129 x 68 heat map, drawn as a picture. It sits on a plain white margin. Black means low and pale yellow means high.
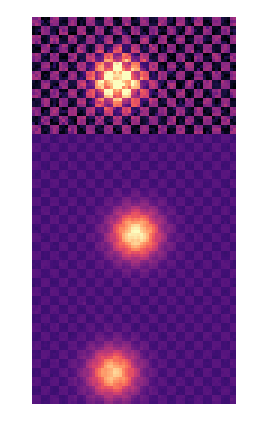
Seam: horizontal, 30% of the way down, the bottom part calmer. Average level on the scale: 30%. Bumps: three.
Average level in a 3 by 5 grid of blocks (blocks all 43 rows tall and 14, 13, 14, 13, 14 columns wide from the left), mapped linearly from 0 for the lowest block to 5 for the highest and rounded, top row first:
0 3 4 0 0 | 0 1 5 1 0 | 0 3 3 0 0
